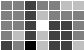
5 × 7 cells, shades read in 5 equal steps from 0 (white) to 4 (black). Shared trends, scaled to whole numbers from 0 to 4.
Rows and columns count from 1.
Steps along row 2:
same up down up same same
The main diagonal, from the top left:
2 2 3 1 3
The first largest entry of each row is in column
3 3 3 3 3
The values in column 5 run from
2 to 3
